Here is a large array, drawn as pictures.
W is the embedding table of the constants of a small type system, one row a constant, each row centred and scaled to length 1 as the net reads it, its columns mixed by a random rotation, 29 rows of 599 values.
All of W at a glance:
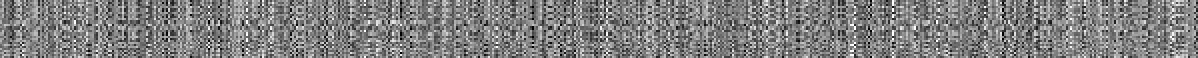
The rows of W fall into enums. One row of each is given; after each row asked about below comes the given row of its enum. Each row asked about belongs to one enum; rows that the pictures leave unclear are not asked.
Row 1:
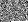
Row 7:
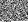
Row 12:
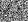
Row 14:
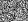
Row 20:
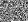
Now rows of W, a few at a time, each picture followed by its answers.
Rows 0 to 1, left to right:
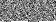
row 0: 7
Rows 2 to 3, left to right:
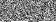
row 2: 7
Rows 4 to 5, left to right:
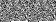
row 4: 1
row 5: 1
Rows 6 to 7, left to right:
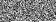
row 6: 14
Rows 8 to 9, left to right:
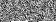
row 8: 1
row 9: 14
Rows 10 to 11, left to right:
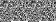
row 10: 20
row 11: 20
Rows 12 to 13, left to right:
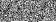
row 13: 14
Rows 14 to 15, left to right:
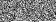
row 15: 7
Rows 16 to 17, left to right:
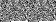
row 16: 1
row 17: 1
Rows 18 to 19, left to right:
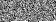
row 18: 14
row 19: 1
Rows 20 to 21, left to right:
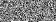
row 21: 14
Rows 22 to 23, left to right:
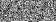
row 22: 12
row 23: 14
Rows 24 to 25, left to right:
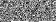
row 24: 20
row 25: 12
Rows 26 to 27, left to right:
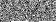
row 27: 12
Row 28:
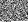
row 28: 7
